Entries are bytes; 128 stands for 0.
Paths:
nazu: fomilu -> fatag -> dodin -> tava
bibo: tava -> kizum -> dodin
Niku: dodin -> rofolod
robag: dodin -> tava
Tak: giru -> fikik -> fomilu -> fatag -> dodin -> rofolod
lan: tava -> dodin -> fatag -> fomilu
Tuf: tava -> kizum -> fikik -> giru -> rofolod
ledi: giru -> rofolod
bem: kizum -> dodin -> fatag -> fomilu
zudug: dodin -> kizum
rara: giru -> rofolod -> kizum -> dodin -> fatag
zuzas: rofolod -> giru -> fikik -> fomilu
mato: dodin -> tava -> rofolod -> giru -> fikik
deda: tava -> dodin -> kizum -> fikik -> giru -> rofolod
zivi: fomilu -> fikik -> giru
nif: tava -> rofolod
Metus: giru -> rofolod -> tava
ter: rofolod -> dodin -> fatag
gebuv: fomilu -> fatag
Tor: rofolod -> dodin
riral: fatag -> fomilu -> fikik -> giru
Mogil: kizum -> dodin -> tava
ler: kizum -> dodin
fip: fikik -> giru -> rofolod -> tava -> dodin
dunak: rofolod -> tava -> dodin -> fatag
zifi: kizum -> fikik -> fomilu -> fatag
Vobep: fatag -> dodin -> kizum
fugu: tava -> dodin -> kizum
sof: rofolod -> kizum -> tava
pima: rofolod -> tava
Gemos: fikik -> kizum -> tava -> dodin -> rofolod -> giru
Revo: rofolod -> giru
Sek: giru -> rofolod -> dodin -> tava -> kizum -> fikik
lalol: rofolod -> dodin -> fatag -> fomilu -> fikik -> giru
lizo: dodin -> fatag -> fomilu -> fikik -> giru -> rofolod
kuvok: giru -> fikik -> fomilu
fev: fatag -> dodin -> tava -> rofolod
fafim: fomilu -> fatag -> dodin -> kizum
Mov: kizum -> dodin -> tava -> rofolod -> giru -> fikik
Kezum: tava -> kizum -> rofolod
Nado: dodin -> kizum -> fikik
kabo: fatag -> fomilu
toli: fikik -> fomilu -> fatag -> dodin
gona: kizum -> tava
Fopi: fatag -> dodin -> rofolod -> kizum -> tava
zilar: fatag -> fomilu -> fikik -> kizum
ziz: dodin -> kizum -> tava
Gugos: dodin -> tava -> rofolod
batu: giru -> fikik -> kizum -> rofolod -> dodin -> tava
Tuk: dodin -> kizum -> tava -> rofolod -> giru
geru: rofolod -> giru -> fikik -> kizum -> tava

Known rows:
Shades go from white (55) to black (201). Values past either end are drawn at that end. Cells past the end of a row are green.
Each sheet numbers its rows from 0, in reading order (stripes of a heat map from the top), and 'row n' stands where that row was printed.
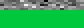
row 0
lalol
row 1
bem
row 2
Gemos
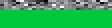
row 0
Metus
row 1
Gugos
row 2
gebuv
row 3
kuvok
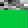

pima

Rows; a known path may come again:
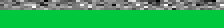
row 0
batu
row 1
gona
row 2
lalol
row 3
zifi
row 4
zuzas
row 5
fugu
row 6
toli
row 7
Niku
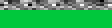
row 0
nif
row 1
pima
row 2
dunak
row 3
ziz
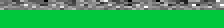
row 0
lizo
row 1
Mov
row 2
Tuf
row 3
Tak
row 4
Nado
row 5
fafim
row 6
mato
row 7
ter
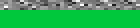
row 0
gebuv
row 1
Gemos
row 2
Metus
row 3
geru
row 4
fip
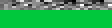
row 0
rara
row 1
kuvok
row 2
robag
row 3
Gugos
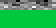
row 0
bem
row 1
bibo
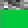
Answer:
Kezum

